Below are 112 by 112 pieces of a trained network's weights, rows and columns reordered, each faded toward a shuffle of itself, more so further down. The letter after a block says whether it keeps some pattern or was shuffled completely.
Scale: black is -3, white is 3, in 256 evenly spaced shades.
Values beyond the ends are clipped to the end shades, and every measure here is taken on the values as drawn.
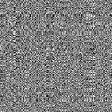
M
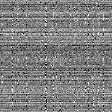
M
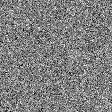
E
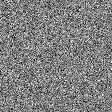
E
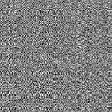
M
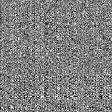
M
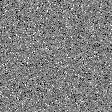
E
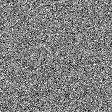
E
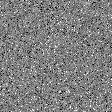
E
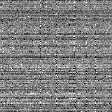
M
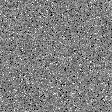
E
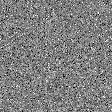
E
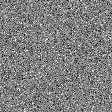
E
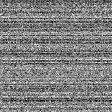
M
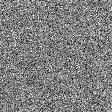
E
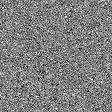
E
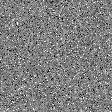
E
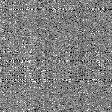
M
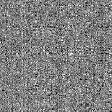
M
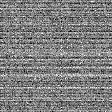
M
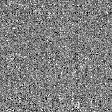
M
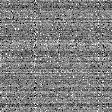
M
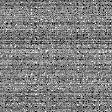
M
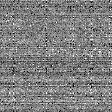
M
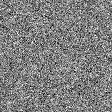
E
